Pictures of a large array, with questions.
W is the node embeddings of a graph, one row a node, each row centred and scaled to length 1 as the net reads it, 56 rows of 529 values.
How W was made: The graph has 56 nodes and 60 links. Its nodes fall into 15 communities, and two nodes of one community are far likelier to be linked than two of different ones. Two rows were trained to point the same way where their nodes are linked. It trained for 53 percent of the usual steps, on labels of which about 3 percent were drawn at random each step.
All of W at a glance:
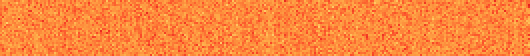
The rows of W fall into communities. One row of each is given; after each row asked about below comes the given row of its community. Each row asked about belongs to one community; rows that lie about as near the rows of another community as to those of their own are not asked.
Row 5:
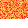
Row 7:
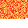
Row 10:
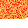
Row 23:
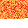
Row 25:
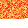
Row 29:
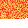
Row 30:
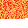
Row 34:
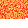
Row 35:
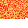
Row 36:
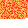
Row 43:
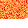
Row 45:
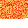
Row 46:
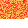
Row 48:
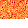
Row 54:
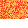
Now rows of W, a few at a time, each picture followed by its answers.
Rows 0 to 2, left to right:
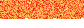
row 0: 43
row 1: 35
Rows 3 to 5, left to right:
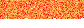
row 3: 43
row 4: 35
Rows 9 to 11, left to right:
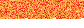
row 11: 54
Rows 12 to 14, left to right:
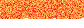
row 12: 45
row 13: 34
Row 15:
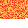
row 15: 48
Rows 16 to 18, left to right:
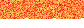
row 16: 46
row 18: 23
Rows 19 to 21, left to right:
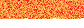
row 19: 25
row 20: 10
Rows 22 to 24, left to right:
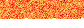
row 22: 36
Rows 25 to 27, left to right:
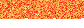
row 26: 34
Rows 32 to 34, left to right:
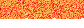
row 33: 46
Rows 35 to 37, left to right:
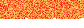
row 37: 30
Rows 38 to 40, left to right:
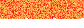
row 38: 7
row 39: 5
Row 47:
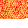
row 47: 54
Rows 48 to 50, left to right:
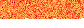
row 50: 36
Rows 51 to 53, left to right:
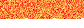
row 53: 29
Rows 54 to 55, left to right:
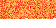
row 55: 5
